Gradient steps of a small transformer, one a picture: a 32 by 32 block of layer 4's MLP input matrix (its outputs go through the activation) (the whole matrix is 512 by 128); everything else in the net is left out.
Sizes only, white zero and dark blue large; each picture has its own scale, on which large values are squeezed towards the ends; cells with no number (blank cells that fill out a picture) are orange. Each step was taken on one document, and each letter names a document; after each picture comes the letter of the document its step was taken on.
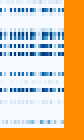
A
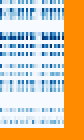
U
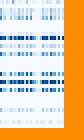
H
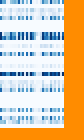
U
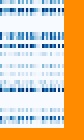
U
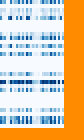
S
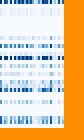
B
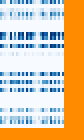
S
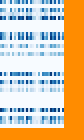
S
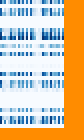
U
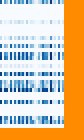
B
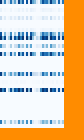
H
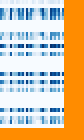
S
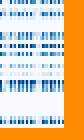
H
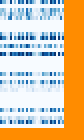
S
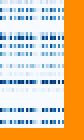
H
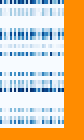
A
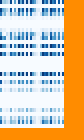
H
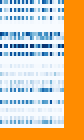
A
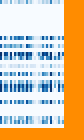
B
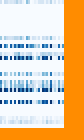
B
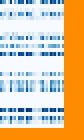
S
